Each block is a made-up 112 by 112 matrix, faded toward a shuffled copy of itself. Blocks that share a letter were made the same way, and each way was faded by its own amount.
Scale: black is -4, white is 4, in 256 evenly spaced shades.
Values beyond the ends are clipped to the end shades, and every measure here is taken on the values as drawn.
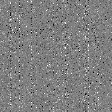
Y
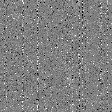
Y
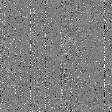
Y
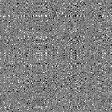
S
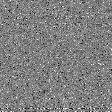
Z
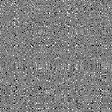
S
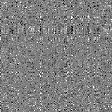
S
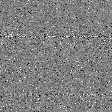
Z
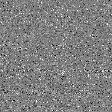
Z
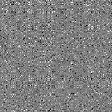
S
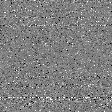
Z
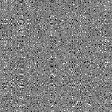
S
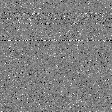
Z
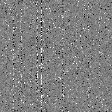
Y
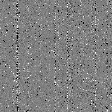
Y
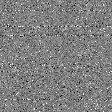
Z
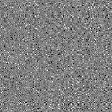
S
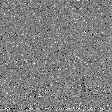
Z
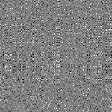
S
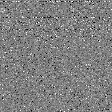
Z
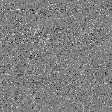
Z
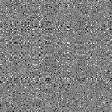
S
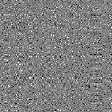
S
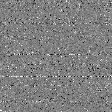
Z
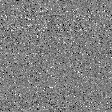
Z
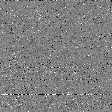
Z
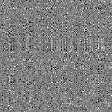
S
